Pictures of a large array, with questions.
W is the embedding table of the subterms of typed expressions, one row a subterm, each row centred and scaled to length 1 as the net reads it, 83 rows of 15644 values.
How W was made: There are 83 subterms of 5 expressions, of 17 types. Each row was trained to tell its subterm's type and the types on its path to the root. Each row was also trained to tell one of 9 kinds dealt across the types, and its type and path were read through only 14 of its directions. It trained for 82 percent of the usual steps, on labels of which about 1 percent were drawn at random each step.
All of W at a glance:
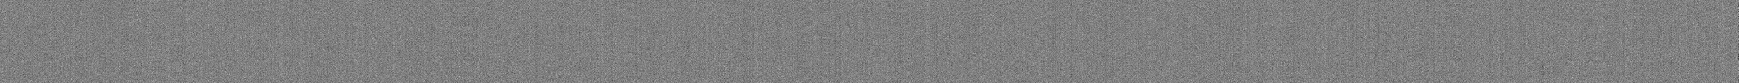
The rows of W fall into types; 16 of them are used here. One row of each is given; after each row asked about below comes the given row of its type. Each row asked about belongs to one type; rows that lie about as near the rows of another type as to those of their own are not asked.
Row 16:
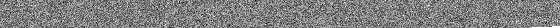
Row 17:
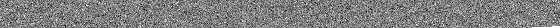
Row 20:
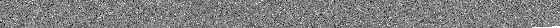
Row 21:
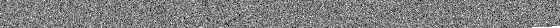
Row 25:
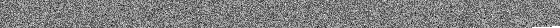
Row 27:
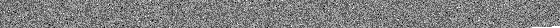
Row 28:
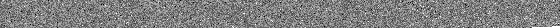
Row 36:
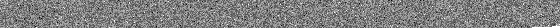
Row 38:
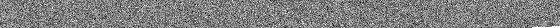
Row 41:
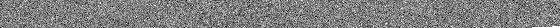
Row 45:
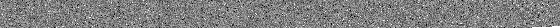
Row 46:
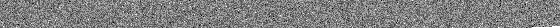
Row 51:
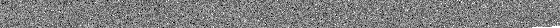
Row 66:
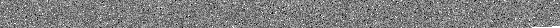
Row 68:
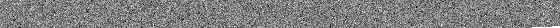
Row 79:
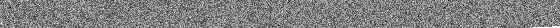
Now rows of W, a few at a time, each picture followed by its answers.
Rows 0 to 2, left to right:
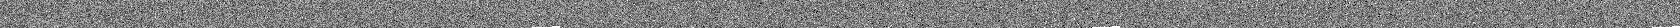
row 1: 20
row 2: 79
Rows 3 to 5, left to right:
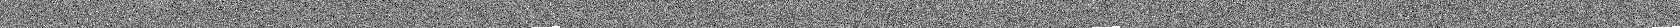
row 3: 66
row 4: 16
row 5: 25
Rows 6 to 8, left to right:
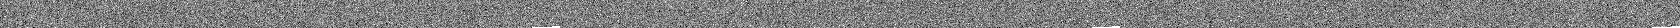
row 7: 38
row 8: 27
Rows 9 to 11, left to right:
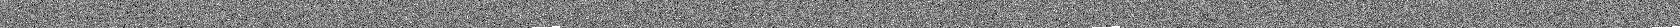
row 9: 46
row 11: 79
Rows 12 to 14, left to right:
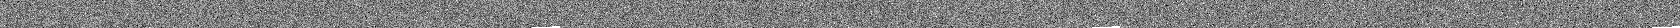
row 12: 68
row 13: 20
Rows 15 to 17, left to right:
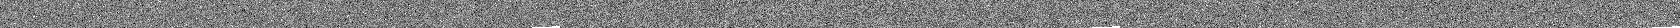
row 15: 38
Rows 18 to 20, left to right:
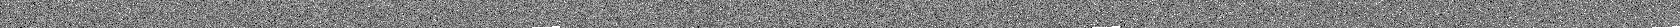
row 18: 28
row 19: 16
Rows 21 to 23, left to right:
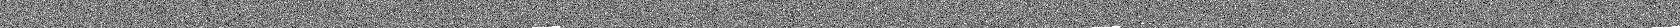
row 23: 68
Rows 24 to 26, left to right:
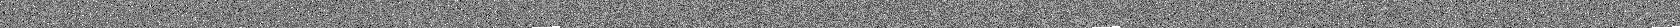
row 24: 25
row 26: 46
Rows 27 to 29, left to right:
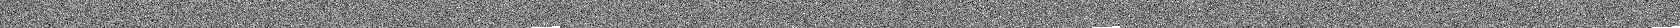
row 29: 66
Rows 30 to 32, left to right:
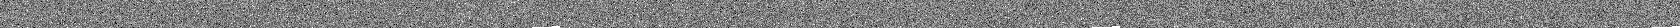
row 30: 38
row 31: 36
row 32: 27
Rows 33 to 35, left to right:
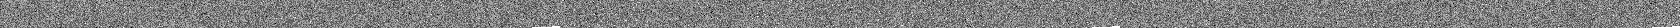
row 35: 25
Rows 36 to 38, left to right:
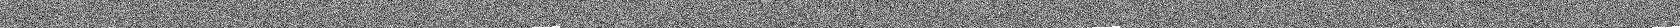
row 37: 41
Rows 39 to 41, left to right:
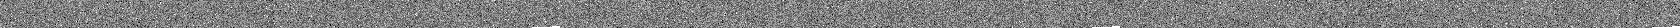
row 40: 79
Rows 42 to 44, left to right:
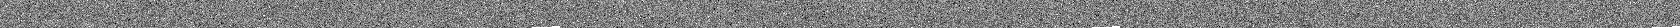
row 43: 46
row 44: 66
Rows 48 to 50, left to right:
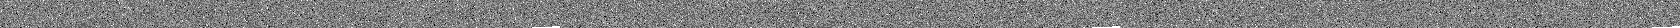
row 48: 20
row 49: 28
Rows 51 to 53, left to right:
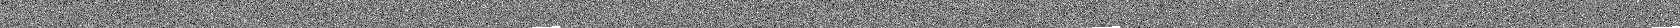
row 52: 20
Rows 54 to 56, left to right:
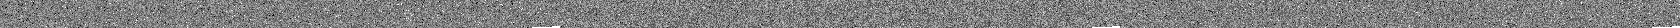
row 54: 21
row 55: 25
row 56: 21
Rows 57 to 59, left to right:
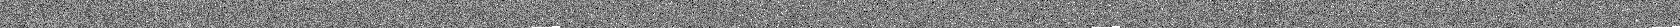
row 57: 27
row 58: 46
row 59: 16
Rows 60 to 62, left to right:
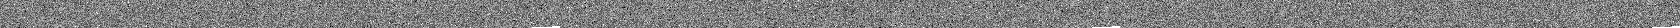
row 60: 41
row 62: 38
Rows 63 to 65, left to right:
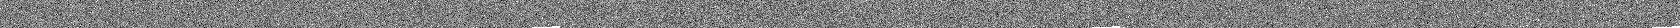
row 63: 27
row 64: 27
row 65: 21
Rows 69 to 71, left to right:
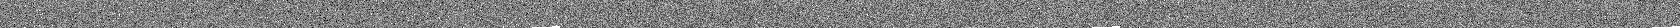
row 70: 66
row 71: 68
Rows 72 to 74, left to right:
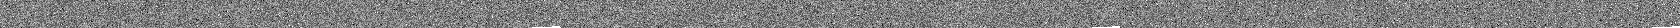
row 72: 51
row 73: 41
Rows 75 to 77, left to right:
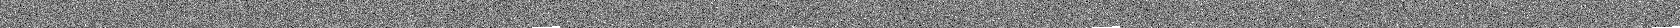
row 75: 25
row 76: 46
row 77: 66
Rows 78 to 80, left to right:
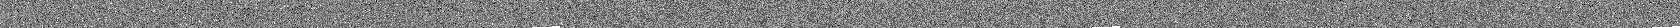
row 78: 38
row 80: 20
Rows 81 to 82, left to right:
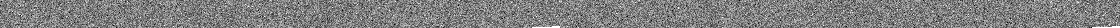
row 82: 68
